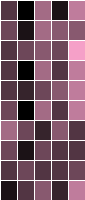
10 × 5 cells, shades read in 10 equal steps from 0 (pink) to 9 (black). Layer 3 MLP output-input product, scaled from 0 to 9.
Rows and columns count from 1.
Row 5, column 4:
4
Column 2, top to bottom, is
9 8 5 9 7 9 5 8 5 6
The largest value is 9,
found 3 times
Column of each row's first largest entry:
2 2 1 2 2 2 3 2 1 1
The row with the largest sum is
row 8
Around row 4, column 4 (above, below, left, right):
5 4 3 2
